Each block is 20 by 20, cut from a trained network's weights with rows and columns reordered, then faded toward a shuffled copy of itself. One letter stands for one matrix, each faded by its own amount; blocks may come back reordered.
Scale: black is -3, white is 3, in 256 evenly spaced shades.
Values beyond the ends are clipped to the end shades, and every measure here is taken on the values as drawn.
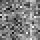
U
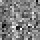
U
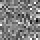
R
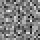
R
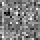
U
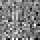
U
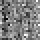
U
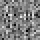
U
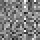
R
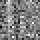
U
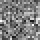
U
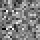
R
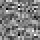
R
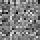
U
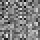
R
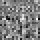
U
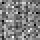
U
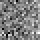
U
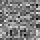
R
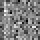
U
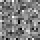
U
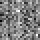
U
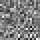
R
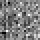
U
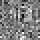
R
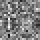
R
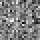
U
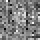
U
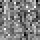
U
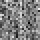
U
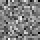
R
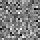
R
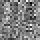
R
